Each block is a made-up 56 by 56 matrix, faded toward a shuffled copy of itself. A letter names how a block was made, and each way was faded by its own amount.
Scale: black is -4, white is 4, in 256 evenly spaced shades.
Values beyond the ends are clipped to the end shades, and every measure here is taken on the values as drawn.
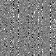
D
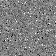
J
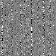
D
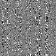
D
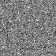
J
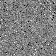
J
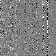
D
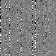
D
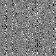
D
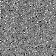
J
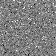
J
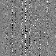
D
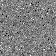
J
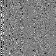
D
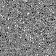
J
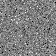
J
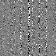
D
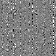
D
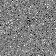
J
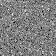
J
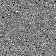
J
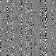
D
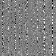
D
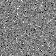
J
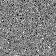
J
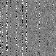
D
